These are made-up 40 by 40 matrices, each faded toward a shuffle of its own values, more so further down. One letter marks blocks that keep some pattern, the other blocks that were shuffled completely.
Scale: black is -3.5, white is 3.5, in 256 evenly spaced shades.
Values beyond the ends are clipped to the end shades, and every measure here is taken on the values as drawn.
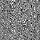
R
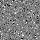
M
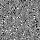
M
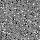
M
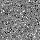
M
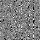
R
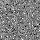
M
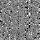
R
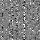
R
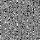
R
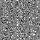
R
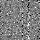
R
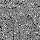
M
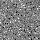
M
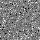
M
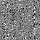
R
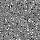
M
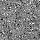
M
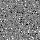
M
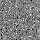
M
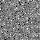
M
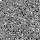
M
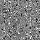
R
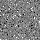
M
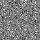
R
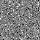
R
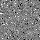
M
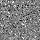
M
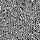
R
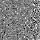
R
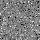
M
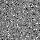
M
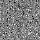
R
